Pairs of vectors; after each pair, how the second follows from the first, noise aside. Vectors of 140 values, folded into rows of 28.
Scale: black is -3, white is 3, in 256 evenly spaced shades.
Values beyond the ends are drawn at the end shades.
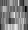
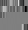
partly zeroed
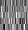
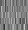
shrunk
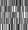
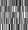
copied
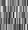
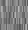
shrunk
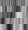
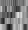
copied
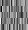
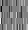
partly zeroed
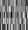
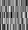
copied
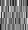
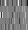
partly zeroed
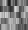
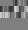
partly zeroed
